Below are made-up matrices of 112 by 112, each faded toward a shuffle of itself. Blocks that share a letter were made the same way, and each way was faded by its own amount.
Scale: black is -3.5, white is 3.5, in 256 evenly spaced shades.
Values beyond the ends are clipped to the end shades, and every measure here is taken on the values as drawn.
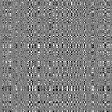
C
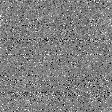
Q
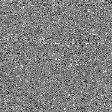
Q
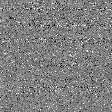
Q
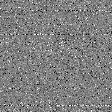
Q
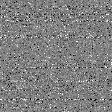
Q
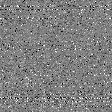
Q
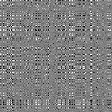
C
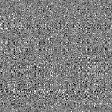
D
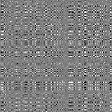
C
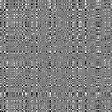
C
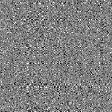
D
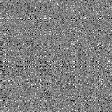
D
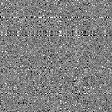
D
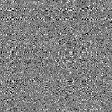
D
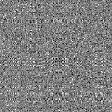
D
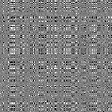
C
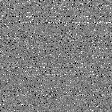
Q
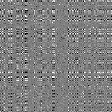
C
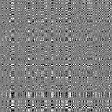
C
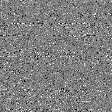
Q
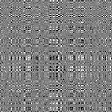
C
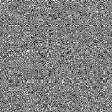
D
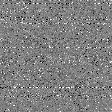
Q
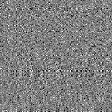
D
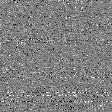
Q
